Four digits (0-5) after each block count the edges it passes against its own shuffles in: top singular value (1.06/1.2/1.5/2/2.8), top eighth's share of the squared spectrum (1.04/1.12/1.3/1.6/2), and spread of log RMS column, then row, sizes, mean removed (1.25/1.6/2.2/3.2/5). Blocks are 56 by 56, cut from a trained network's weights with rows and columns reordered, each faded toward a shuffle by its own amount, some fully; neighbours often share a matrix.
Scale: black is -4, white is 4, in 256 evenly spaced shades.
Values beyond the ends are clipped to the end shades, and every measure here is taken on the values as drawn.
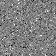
0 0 0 0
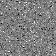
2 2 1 0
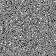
2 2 0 0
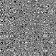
3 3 2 1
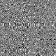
3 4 2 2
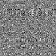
3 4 1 2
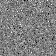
0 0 0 0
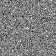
0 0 0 0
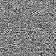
3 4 2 2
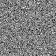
2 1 0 0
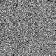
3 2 0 0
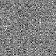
3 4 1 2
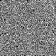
3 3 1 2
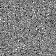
1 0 0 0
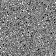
0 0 0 0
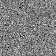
2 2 0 1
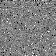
2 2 0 1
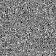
2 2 1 1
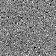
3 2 0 1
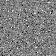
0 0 0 0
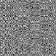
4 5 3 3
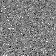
2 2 0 0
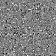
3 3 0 1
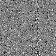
2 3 1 1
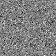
1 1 0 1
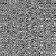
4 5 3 2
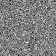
1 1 0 0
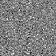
3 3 1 1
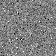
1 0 0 0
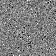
0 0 0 0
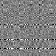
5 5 0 3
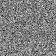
2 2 0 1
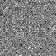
3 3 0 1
